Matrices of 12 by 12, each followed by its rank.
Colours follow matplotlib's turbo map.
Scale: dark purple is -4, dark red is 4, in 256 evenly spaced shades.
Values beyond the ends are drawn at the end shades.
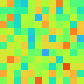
full rank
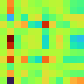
two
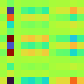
one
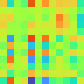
two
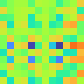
two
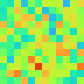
full rank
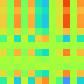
one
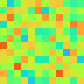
full rank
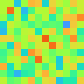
full rank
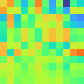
two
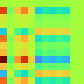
one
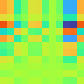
one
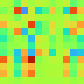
two
